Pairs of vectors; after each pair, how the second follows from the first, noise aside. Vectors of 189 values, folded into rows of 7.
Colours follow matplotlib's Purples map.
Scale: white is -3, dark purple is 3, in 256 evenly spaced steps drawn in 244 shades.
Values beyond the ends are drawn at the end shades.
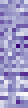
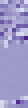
partly zeroed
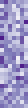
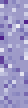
partly zeroed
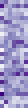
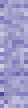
shrunk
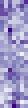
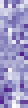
negated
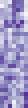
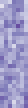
shrunk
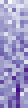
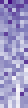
negated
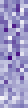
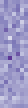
shrunk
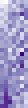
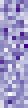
shuffled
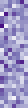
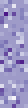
partly zeroed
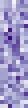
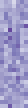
shrunk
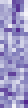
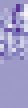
partly zeroed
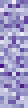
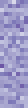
shrunk
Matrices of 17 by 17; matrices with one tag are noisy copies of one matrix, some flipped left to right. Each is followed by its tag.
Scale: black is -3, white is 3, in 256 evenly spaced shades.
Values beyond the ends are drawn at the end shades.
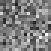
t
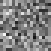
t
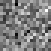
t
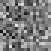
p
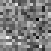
p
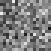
t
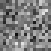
t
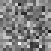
p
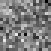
t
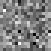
p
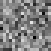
t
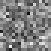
p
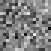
t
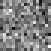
t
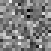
p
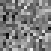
t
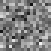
p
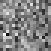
t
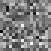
p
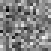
p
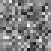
p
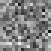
p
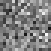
t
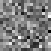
p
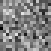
t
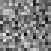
t
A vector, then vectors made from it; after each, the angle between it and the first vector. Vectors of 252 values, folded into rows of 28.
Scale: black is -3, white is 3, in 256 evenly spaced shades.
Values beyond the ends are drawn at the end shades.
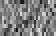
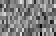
partly opposed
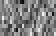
nearly parallel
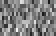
nearly opposite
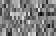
orthogonal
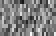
nearly parallel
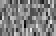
partly aligned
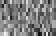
partly opposed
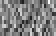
nearly parallel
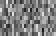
partly aligned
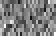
partly aligned
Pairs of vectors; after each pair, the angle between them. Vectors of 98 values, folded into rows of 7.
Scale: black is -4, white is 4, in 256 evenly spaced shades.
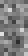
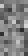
nearly opposite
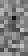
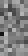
orthogonal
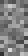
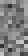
nearly opposite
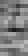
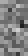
partly opposed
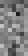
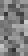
partly aligned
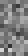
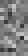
partly opposed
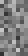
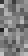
nearly opposite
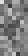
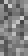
partly opposed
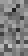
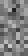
nearly parallel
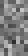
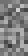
partly opposed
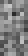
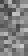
partly opposed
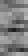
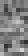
partly opposed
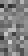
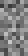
nearly parallel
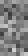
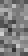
nearly opposite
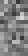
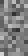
partly aligned
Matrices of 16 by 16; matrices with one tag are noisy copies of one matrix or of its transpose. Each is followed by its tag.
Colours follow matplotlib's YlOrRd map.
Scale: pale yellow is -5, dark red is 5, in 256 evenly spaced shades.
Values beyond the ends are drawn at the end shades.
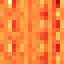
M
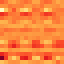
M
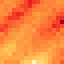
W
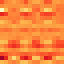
M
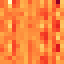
M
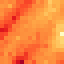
W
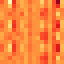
M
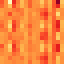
M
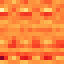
M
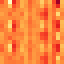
M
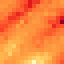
W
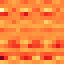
M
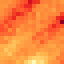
W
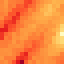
W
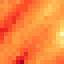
W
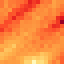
W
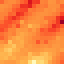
W
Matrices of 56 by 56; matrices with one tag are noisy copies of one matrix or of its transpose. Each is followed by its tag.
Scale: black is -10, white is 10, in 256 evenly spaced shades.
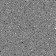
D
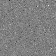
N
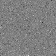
D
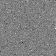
D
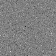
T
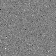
N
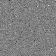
N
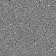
N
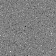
T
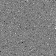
D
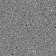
T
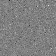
N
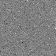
D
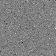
D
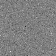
T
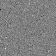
N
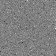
D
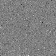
D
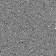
D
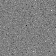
T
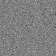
T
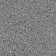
T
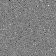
N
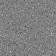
T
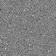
N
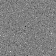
T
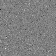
N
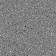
T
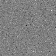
T
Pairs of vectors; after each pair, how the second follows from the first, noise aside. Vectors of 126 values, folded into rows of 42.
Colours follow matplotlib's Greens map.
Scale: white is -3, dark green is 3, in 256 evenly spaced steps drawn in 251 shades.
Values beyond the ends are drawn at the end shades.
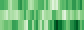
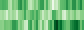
copied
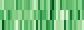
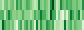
copied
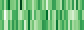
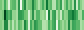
negated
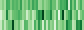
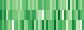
negated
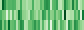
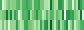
negated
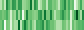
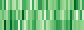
negated
